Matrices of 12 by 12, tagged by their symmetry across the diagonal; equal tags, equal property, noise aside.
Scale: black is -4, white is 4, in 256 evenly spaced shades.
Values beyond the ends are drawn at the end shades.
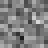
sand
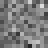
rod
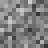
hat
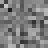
hat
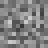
sand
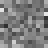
rod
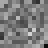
hat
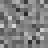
sand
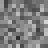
rod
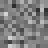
sand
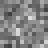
hat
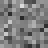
rod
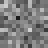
hat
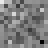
hat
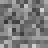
rod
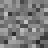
rod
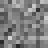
sand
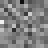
sand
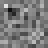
hat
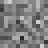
sand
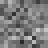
rod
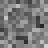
hat
